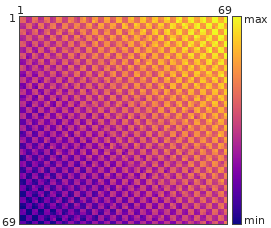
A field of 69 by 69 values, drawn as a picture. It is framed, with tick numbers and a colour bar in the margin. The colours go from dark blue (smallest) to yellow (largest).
Average level on the scale: 50%. Slope: up to the top right. Ninth with the highest average: top right. Ninth with the lowest average: bottom left. Lone odd cells: none.
